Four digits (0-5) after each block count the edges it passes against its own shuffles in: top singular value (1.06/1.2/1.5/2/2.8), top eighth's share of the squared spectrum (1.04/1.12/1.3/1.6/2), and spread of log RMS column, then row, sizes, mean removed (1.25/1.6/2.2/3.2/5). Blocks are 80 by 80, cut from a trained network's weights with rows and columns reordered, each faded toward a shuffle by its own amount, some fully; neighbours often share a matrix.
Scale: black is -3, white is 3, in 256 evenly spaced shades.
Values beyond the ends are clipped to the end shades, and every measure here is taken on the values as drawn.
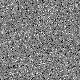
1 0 0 0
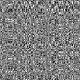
4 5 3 3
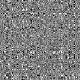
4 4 3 3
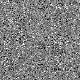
3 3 1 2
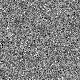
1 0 0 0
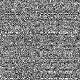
4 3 1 2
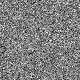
0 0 0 0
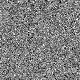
1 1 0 0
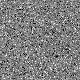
1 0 0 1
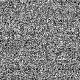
3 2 0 1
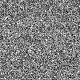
2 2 0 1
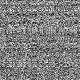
4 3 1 2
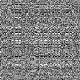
4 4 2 3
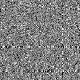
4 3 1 2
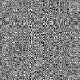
4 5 3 3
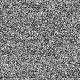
2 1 0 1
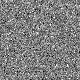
0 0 0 0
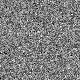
0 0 0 0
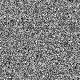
2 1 0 0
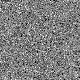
1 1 0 0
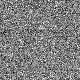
1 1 0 0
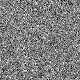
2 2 1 0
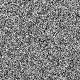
1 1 0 0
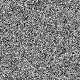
1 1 0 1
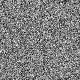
2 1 0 0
